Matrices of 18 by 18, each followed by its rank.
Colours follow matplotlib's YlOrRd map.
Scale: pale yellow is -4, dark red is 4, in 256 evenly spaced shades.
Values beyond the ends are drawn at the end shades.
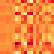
two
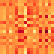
two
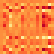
two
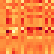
two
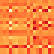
two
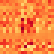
three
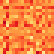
three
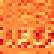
three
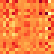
three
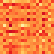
three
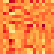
three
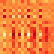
two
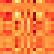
two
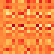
two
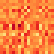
three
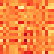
three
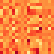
three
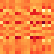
two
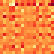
three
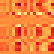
two
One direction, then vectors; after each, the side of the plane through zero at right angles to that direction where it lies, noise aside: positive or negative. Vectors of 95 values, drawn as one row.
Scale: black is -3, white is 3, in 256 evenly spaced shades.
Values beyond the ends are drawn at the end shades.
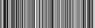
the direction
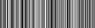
positive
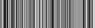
positive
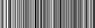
negative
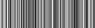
negative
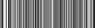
negative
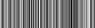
negative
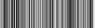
positive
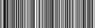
positive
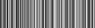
positive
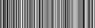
positive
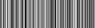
positive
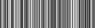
positive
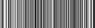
negative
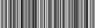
negative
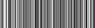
negative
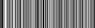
negative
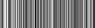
negative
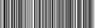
positive
